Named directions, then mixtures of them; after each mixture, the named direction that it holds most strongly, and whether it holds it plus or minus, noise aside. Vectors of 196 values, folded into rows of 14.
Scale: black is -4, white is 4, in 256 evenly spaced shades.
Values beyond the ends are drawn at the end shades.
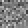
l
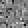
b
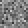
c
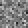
l, plus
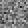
c, plus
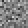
l, minus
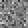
c, minus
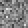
b, minus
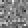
b, minus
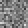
c, minus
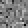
b, plus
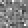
b, minus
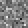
b, minus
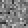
b, plus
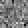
b, plus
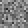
c, plus
